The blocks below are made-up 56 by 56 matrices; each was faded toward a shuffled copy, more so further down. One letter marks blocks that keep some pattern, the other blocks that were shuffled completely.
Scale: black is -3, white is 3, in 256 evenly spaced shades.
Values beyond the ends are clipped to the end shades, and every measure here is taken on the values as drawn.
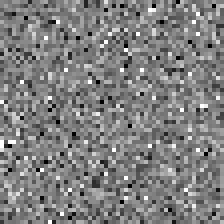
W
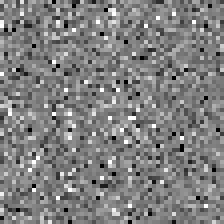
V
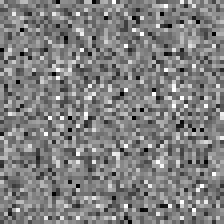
V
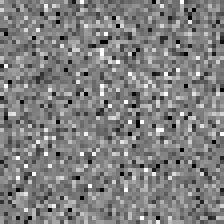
W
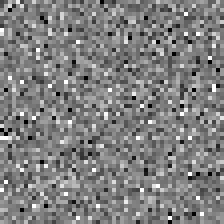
W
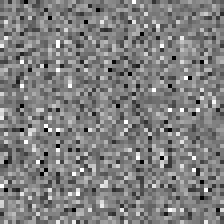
V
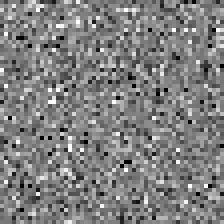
W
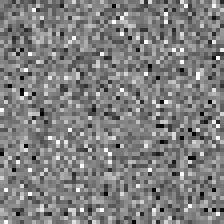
W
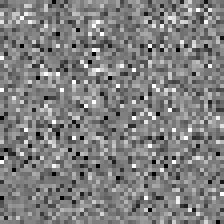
V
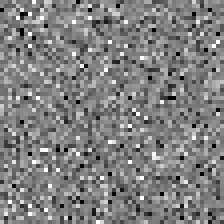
W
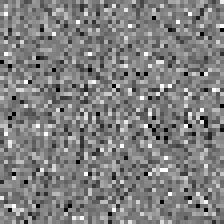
V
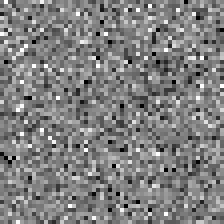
W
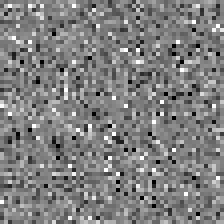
V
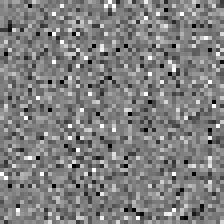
V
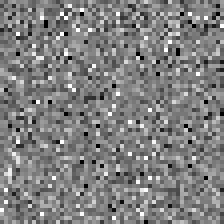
V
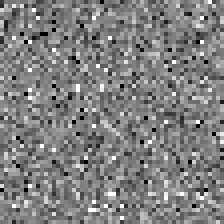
V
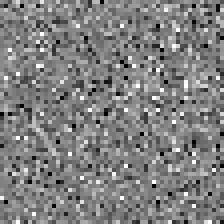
V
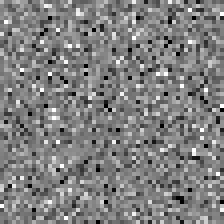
W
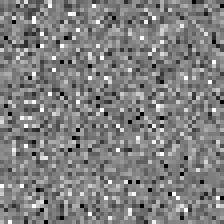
V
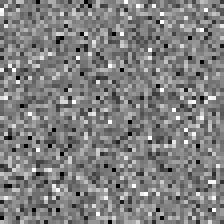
W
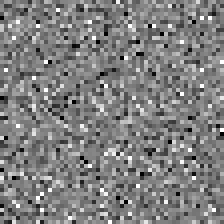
W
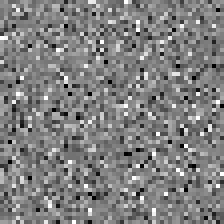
V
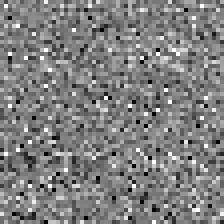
V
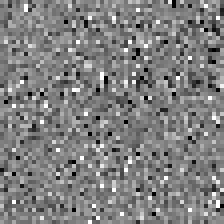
V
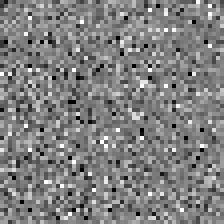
V
